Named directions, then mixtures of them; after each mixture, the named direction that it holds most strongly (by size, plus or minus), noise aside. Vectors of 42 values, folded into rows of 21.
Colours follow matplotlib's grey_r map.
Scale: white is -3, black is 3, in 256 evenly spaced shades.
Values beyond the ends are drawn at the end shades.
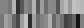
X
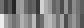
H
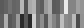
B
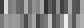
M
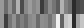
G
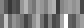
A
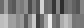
M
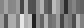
B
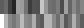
H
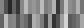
A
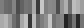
X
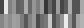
M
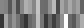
A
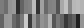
X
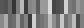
B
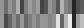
G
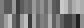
X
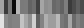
H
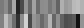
X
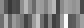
A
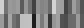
B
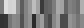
H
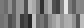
B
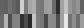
B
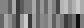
X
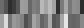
A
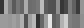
M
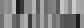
X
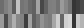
G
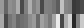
G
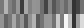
G
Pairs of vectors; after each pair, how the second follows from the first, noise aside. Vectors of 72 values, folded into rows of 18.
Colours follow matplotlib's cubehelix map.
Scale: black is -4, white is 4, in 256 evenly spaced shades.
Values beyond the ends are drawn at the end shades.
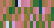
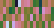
copied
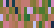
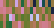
wrapped around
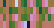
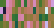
wrapped around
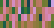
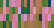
copied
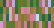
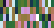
scaled up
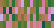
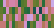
wrapped around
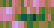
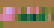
partly zeroed
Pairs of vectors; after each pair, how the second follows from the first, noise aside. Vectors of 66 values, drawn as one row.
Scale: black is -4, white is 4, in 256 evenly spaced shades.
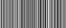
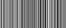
copied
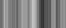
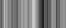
copied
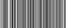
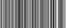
reversed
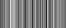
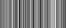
reversed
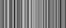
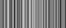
copied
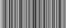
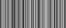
wrapped around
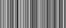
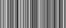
copied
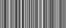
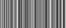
wrapped around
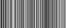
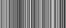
reversed
